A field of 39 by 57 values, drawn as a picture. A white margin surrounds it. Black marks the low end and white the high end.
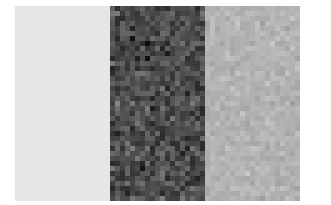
The table splits into one row of 3 panels. Panel 1,1: very high, flat. Panel 1,2: low, fine-grained. Panel 1,3: high, fine-grained, faint in contrast.
